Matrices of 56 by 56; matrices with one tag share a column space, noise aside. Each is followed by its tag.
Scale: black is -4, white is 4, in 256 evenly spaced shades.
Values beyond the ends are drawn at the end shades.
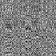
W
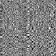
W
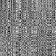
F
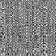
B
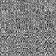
W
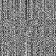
F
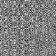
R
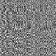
W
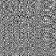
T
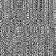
F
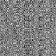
R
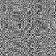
W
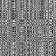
F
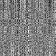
F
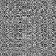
T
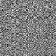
T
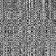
F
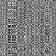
B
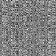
R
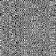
R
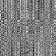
F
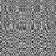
W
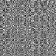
R
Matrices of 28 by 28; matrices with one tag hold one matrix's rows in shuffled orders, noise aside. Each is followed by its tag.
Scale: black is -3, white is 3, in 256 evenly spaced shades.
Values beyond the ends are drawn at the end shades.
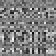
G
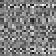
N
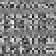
G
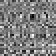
N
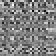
G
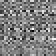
N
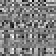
G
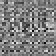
G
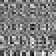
N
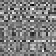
N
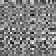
N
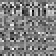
G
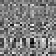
N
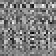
N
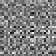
N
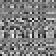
G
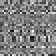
N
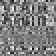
G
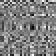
N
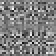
G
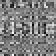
G
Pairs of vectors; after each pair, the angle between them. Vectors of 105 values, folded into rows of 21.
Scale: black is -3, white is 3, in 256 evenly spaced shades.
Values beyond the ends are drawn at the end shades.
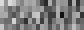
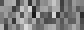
orthogonal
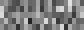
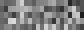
partly opposed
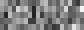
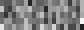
orthogonal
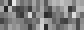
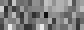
partly aligned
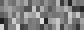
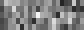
partly aligned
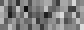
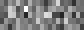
nearly opposite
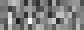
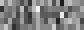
orthogonal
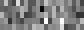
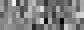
nearly opposite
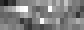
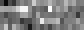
nearly parallel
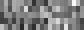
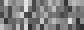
partly aligned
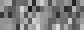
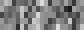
nearly parallel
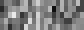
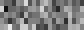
orthogonal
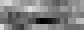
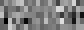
orthogonal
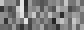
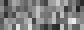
orthogonal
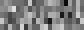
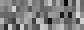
nearly parallel
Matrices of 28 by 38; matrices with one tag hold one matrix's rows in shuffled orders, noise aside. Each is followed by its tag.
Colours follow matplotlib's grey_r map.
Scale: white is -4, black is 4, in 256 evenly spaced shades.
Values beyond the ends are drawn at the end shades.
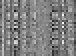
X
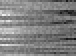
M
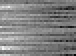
M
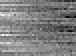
M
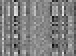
X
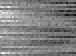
M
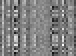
X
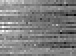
M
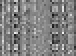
X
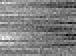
M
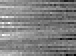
M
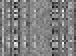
X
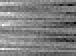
M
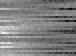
M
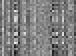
X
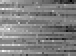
M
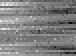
M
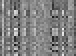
X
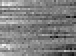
M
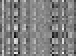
X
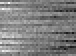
M
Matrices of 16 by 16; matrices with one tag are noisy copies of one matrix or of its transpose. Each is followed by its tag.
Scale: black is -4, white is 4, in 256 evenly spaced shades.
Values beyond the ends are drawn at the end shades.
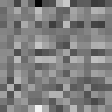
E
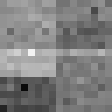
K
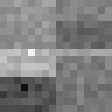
K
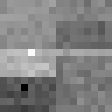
K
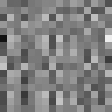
E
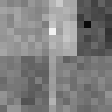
K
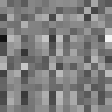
E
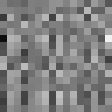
E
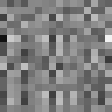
E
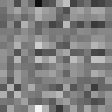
E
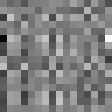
E
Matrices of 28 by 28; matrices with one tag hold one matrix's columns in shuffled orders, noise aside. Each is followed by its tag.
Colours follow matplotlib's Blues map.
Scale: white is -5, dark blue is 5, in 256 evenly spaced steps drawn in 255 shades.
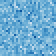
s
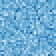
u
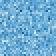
u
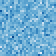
s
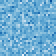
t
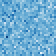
s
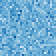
s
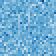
t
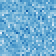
u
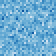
u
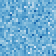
s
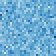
s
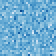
u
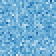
t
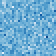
s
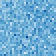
s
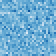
u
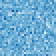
u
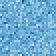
t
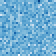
t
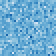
s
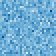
s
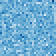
t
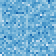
t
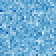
u
